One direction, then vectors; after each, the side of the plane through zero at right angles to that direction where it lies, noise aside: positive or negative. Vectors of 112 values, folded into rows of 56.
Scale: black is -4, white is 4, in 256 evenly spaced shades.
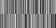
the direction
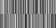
positive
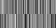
positive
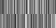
negative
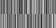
negative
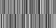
negative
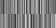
negative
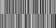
positive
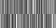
negative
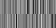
positive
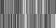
negative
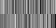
positive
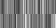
negative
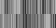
positive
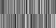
negative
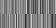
positive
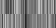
positive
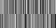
positive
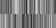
negative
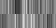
positive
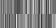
negative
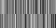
positive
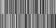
positive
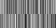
positive
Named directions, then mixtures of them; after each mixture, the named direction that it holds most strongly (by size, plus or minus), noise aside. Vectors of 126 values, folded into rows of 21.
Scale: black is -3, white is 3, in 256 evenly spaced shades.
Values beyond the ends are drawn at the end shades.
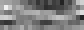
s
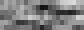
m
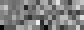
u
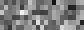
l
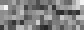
u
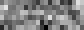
u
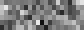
u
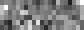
u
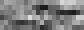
m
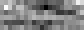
s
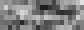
m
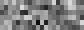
l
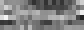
s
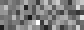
u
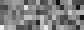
u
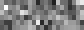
l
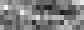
m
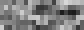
m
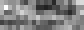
s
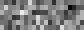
l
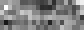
s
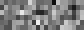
l
